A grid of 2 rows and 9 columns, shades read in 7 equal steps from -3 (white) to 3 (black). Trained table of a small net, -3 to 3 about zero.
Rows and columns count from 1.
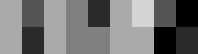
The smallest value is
-2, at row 1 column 7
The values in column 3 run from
-1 to -1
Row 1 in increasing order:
-2 -1 -1 -1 0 1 1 2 3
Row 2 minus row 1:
0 1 0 0 -2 0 1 2 -1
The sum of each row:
2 3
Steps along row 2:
up down up same down same up down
